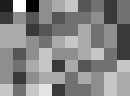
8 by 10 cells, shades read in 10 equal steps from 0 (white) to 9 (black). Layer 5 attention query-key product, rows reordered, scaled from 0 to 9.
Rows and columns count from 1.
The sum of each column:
35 33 39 27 38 31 34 34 36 39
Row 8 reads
2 5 2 1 7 5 5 4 2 3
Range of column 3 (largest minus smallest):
7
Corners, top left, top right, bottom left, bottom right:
8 5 2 3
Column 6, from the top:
2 5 5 2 4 3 5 5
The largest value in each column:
8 7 9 6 7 5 6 5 7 7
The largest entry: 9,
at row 1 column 3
